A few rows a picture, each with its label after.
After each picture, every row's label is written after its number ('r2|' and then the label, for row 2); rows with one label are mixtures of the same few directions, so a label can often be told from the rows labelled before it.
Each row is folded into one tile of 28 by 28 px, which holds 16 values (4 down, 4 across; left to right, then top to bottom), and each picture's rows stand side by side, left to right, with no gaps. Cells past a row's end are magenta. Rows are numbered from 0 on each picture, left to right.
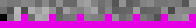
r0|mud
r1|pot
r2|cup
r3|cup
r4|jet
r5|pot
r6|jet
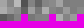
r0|jet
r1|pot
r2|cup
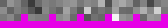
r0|cup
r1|cup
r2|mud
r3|jet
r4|cup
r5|pot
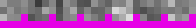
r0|cup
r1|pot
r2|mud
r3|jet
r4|pot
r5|pot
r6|cup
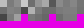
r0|mud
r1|jet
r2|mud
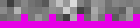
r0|pot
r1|jet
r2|jet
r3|mud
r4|mud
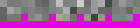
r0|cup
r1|jet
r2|mud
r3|jet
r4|pot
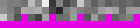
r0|mud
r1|jet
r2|cup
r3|pot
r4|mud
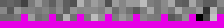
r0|mud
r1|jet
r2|jet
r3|pot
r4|mud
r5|cup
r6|cup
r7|mud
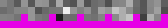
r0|jet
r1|cup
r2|cup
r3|mud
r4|pot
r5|mud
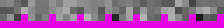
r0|pot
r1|mud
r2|pot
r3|mud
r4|mud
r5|mud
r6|cup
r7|cup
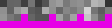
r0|mud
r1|pot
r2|cup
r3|cup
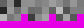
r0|jet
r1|mud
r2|jet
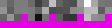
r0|jet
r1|pot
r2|pot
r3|cup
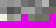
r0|cup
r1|jet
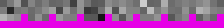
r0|cup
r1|pot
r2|jet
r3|pot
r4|jet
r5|cup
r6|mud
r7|cup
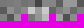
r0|jet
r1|pot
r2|jet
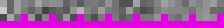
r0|jet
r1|pot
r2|pot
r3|pot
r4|pot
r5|cup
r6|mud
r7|pot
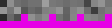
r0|cup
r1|cup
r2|mud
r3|cup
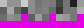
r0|mud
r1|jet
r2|jet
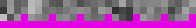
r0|jet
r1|cup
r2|mud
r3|mud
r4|pot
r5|mud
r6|cup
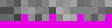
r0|pot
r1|pot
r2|pot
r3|pot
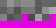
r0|pot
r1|pot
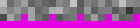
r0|jet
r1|mud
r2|jet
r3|jet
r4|pot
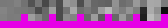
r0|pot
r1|jet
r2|mud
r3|pot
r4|jet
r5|mud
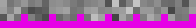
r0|jet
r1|pot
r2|cup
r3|pot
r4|jet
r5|pot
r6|jet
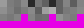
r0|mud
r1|mud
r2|jet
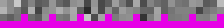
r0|jet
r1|mud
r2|pot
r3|jet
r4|jet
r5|mud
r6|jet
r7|cup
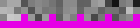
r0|pot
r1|jet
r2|mud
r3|jet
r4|mud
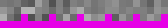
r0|mud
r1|cup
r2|pot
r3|cup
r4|jet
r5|pot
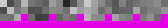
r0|cup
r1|pot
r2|pot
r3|cup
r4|jet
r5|pot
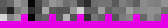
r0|cup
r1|cup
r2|pot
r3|cup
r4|mud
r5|jet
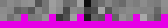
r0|pot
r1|cup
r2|mud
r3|cup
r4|pot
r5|mud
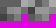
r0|cup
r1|cup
